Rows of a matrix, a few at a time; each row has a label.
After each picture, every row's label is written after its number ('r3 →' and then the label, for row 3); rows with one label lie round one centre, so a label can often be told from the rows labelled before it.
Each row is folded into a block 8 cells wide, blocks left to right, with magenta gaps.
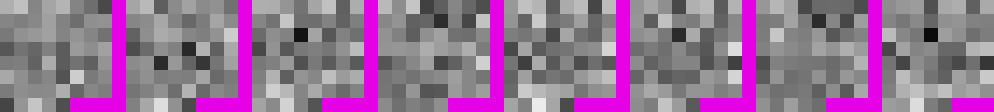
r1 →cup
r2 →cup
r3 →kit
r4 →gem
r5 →kit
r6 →kit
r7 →gem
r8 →kit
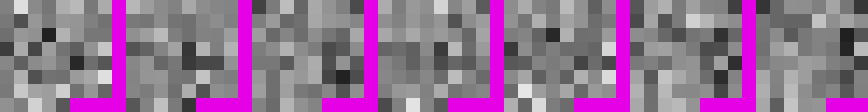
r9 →kit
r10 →cup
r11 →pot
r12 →cup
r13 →kit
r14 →pot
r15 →pot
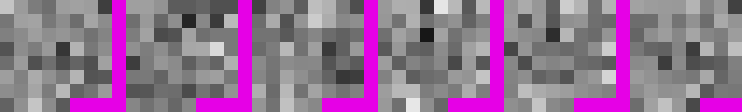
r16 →cup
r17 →gem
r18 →pot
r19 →kit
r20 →kit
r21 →cup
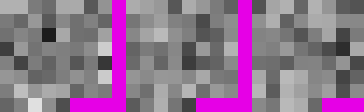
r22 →kit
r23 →cup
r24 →pot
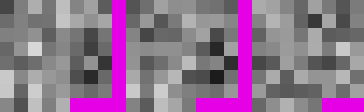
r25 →pot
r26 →pot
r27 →gem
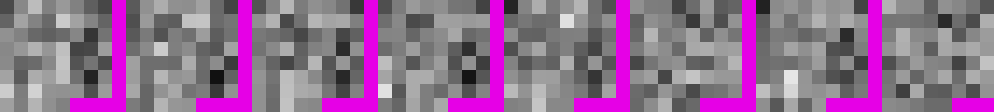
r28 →pot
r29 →pot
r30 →pot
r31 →pot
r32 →pot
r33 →gem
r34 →pot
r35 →gem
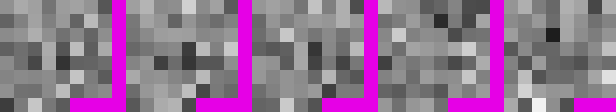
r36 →cup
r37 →cup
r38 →cup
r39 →gem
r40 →kit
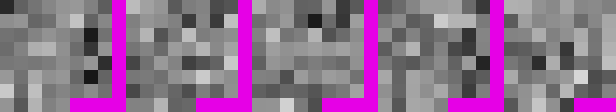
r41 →pot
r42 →gem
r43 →gem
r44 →pot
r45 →cup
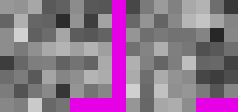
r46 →gem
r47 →pot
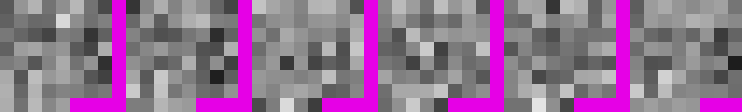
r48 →pot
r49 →pot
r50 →cup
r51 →cup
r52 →kit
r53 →pot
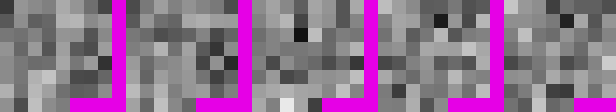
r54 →pot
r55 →pot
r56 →kit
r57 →gem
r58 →gem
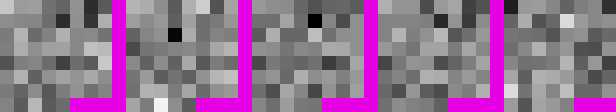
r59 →gem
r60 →kit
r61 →gem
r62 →gem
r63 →pot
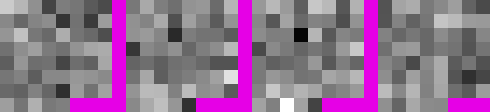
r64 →gem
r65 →kit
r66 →kit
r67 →pot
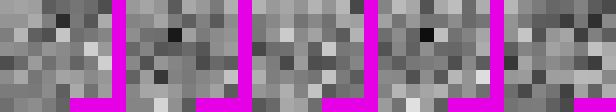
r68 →gem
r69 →kit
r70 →cup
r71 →kit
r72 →gem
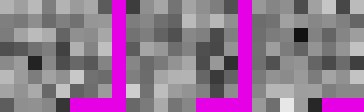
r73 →cup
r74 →pot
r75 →kit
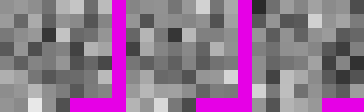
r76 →kit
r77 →kit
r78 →pot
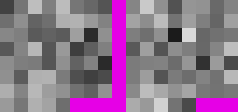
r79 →pot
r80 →kit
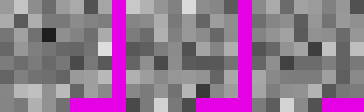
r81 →kit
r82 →cup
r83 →cup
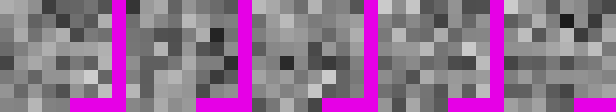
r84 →gem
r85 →pot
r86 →cup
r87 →gem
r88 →gem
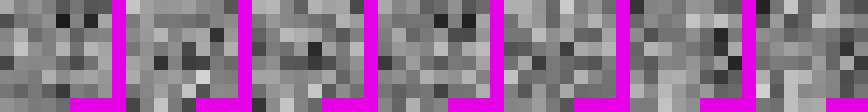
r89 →gem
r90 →cup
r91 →cup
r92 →gem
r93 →cup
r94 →pot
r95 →pot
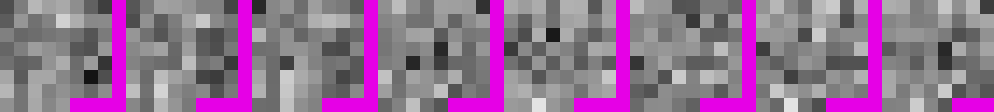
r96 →pot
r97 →pot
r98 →pot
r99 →cup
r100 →kit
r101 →gem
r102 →kit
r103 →cup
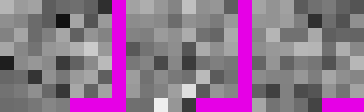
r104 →gem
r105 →cup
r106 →gem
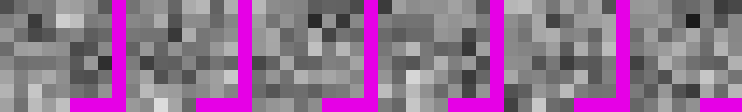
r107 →pot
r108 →kit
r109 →gem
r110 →pot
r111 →cup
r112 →gem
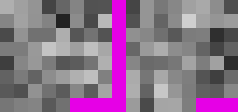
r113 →gem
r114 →pot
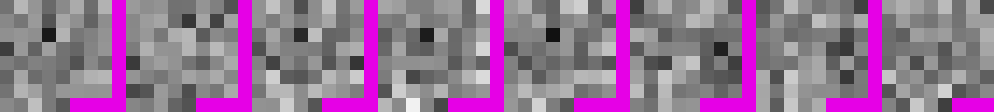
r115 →kit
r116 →gem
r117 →kit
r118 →kit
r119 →kit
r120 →pot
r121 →pot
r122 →cup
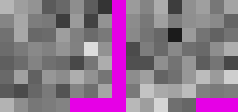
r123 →gem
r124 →kit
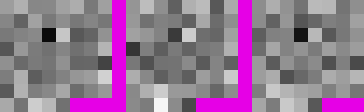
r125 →kit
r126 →kit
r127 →kit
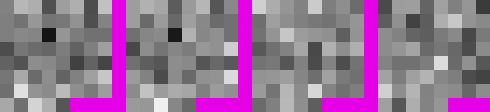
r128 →kit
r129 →kit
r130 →cup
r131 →pot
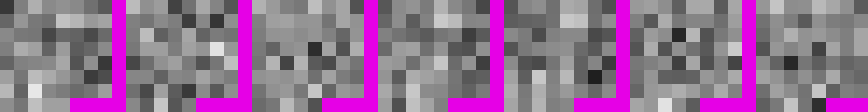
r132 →pot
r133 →gem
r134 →cup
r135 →pot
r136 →pot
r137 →kit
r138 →cup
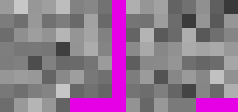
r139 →cup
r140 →gem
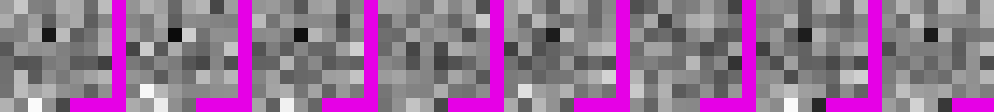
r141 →kit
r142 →kit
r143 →kit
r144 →cup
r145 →kit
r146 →pot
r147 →kit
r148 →kit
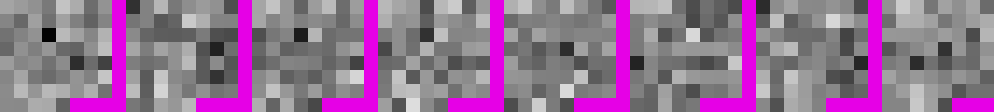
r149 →kit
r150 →pot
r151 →kit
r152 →kit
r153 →cup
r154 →gem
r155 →pot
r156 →cup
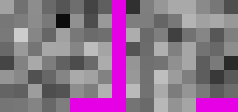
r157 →gem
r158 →pot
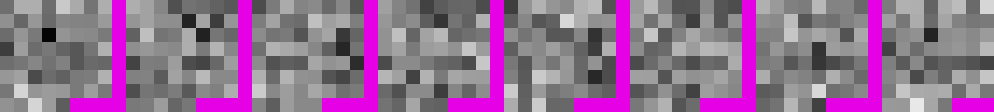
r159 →kit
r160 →gem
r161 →pot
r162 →gem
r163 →pot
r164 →gem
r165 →cup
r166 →kit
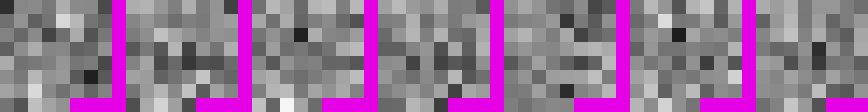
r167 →pot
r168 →cup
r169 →kit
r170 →cup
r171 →gem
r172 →kit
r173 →cup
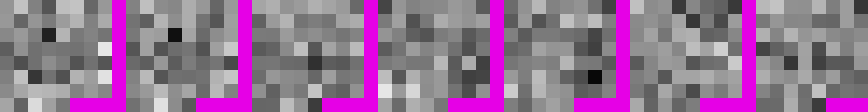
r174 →kit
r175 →kit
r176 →cup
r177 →pot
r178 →pot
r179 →gem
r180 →cup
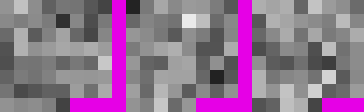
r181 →gem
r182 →pot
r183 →cup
